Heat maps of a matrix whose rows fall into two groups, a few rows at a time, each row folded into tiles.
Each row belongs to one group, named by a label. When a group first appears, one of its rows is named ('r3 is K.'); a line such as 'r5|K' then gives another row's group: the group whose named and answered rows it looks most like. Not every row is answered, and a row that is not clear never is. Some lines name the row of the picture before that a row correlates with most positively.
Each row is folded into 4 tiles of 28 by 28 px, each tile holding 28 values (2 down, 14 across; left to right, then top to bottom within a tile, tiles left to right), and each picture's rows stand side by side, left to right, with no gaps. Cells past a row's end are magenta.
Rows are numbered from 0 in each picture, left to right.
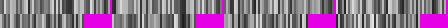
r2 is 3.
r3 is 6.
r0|3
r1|3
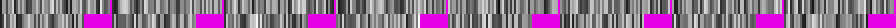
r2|3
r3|6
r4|6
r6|6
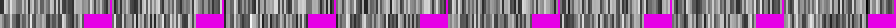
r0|3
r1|6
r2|3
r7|3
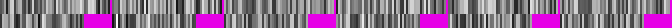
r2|6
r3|3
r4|6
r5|6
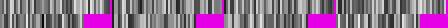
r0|3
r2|3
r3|6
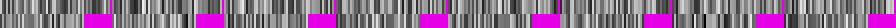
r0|6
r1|6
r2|6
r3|6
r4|3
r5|3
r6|6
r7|6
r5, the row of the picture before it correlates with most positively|2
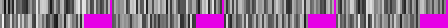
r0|6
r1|3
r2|6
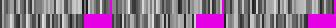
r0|3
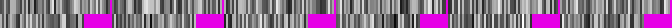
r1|6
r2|6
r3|3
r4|3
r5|6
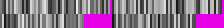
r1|3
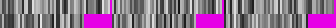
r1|6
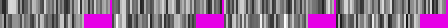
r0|6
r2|6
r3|6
